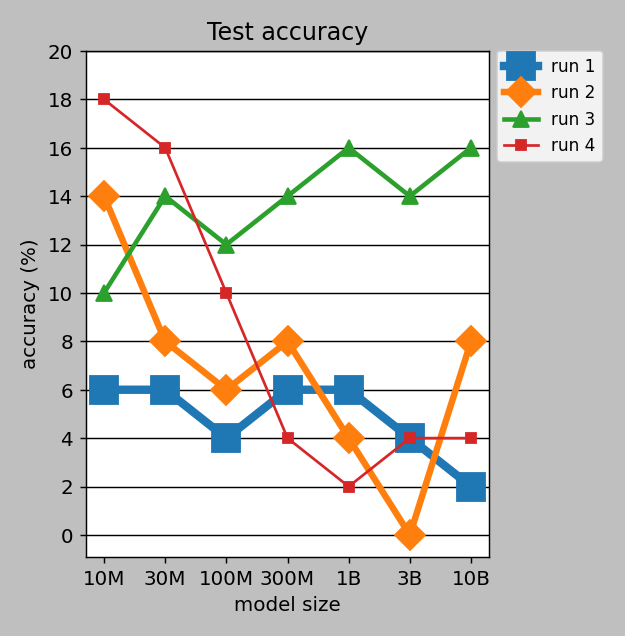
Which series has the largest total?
run 3
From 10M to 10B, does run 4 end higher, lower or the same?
lower
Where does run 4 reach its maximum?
10M
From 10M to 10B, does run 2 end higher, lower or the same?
lower
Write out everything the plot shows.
Title: Test accuracy
x-axis: model size, ticks 10M 30M 100M 300M 1B 3B 10B
y-axis: accuracy (%), ticks 0 2 4 6 8 10 12 14 16 18 20
Legend: run 1, run 2, run 3, run 4
Values:
run 1: 6 6 4 6 6 4 2
run 2: 14 8 6 8 4 0 8
run 3: 10 14 12 14 16 14 16
run 4: 18 16 10 4 2 4 4
